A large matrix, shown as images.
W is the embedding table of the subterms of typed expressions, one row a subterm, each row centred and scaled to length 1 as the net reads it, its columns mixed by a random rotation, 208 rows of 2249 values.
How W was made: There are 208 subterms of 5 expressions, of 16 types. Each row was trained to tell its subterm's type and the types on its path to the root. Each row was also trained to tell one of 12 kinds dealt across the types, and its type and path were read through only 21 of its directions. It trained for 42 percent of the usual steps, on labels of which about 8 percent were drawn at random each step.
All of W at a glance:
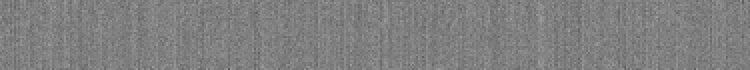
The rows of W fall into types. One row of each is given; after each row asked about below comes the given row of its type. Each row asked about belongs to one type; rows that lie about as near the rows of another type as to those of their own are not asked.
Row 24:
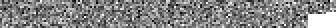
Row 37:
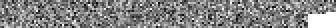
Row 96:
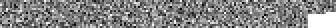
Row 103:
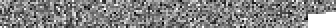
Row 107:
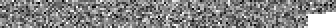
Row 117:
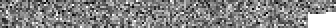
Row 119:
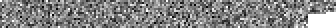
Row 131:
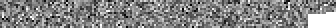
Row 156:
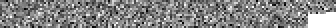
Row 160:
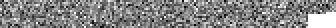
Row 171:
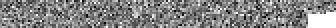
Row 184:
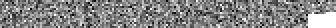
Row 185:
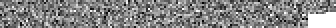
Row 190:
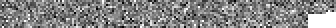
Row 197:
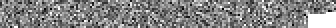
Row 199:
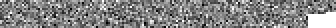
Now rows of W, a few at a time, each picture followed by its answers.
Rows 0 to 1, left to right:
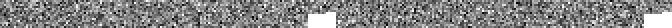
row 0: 103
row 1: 96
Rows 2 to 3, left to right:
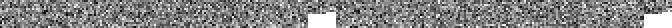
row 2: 96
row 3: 190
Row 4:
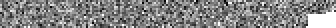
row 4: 160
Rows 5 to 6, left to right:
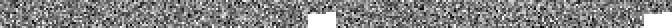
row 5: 131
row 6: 107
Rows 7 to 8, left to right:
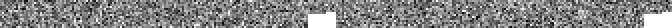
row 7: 131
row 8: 107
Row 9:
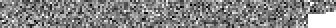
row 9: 119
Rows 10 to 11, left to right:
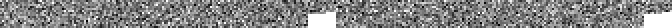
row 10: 160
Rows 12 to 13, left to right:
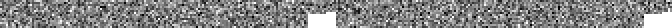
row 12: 171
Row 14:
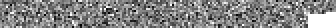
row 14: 199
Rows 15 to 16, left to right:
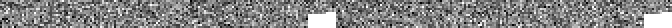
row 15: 190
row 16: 117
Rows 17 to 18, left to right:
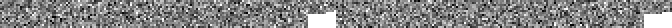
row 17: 131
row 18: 185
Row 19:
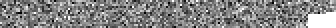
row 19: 119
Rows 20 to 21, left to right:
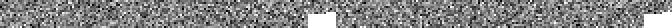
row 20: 156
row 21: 160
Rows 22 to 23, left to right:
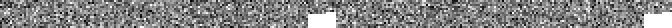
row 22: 190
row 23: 171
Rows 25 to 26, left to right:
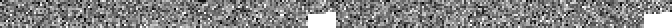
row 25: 190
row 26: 156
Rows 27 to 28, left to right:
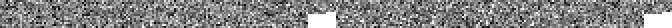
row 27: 37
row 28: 119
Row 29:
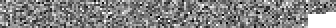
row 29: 184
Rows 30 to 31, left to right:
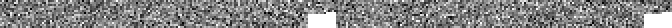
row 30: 156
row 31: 107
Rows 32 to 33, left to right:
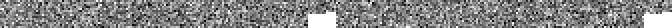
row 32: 160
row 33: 171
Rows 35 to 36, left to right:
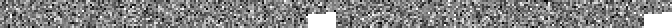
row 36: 184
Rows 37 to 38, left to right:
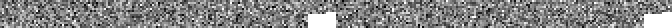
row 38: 156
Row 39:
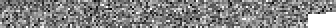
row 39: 131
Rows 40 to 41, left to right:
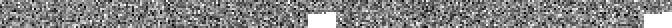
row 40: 107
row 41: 131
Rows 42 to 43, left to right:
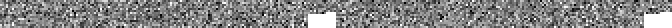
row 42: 199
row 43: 117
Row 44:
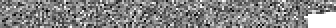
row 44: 197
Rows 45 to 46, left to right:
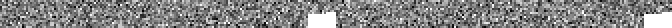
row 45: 107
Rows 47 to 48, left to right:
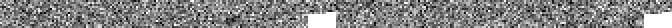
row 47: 119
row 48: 190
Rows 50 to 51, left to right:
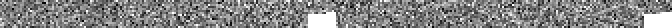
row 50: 156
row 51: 199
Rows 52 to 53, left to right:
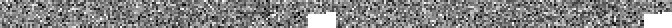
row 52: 171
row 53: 171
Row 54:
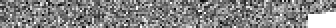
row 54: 190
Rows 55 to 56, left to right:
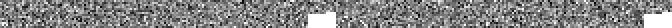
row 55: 37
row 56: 171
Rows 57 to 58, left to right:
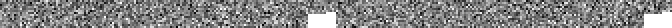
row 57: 37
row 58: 171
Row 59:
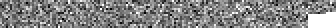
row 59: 199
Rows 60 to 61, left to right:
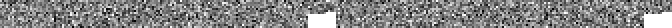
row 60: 199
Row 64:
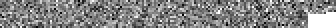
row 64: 171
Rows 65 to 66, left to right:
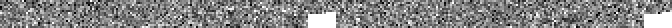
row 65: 190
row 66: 119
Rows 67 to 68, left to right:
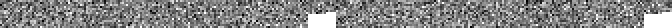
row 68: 190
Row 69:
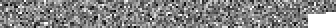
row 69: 185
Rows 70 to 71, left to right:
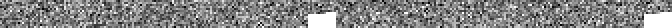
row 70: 197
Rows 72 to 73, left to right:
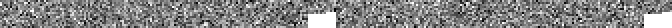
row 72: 185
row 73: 199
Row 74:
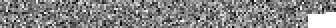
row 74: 103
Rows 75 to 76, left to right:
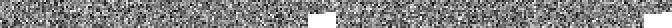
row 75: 197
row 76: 96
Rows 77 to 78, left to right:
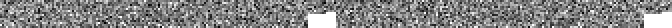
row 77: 171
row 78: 131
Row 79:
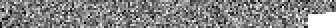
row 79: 117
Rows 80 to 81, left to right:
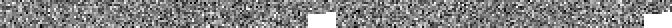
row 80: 96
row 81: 197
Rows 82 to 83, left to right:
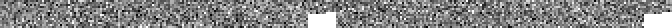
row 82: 190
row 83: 24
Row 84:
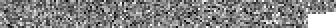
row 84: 131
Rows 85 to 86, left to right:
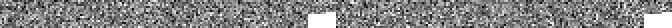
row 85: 131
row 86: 156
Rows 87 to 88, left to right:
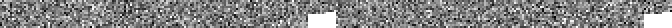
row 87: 103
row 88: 185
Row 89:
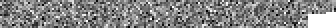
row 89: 185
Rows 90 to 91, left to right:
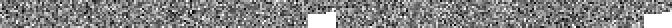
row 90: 131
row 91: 119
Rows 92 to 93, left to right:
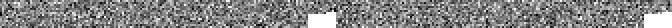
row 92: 156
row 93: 107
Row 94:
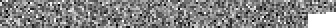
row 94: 171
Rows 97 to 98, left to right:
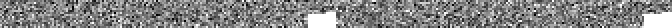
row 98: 160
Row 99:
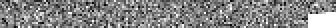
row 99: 190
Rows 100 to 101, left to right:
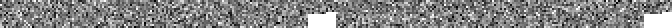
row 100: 185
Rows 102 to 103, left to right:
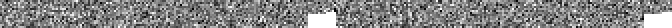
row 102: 156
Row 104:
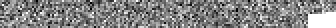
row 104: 190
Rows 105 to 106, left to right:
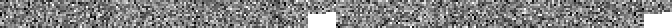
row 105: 156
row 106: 160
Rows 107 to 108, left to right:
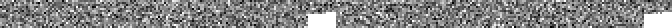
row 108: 107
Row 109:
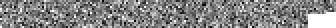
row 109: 96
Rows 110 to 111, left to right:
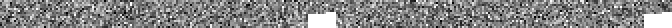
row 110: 103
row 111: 160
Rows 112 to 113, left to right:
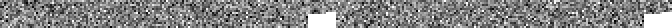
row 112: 199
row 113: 197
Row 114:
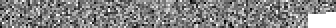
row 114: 156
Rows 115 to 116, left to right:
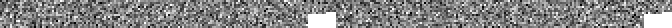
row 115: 156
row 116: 37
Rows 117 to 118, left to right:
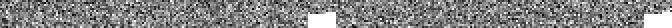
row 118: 171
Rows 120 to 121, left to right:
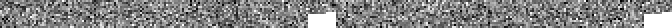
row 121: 103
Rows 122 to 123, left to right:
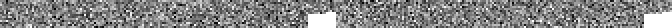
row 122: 107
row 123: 37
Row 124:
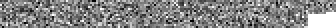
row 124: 184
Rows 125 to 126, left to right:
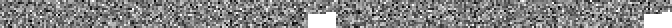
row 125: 185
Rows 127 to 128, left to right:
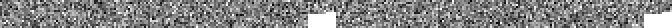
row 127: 156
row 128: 119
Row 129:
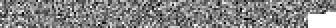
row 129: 185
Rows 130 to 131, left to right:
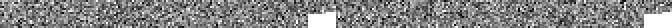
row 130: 160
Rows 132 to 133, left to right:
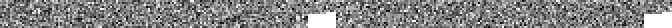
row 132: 119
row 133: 171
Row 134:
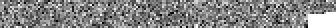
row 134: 197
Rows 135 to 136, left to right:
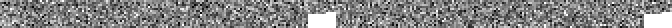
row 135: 171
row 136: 24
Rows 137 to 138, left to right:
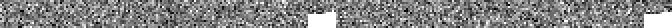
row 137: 197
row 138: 117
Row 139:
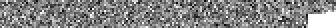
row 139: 190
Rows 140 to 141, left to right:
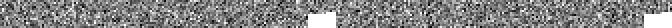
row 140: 119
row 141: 197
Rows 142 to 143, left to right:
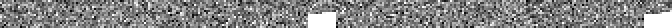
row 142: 117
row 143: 190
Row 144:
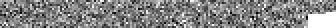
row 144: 103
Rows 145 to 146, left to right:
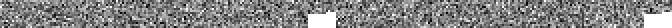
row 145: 24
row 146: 96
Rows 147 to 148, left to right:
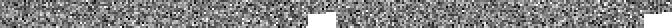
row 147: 131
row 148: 197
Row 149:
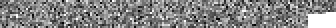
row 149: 107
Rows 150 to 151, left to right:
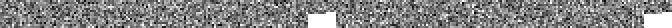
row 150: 37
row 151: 24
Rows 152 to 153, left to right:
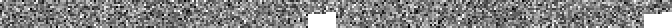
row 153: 96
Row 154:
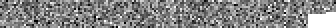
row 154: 156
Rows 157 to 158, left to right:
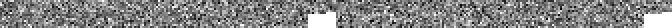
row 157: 185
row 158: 184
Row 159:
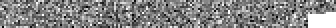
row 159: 160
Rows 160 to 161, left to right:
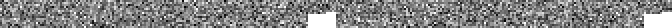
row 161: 199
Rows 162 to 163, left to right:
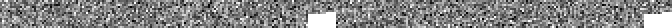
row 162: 103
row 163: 96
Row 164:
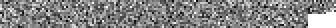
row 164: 160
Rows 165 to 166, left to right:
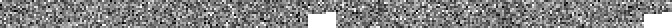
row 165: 199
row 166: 103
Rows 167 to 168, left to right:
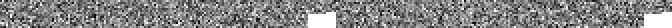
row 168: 185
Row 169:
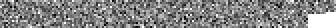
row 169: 24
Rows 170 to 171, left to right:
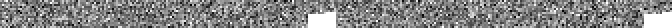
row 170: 103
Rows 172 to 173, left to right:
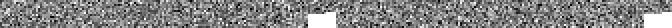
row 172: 197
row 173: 96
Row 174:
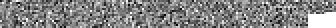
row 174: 197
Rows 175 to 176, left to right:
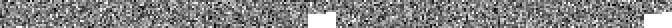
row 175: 107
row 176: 24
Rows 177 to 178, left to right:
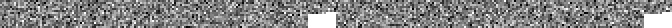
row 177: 117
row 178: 24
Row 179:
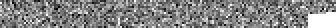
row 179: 37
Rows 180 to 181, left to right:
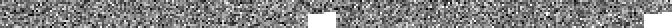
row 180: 117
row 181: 131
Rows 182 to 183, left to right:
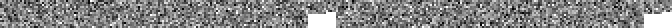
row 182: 37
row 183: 96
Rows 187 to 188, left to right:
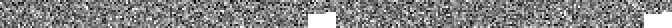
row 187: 185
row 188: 37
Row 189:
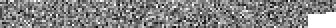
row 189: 107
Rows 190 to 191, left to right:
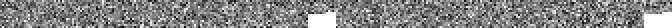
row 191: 171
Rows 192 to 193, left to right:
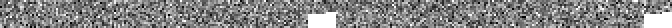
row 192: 156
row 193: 119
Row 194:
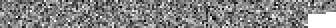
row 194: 24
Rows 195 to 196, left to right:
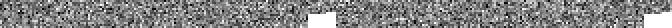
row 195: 199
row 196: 103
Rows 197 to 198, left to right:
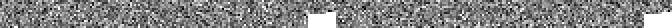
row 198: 190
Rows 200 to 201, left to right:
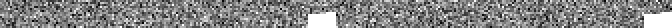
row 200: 131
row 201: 199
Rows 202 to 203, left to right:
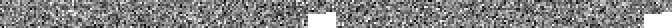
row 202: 160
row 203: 184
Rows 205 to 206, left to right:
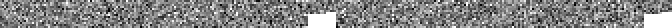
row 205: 160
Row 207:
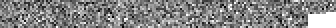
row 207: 37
